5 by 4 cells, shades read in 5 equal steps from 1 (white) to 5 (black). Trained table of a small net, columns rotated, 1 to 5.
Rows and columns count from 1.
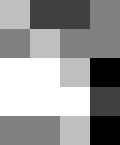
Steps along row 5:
same down up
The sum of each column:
10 11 12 20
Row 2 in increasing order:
2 3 3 3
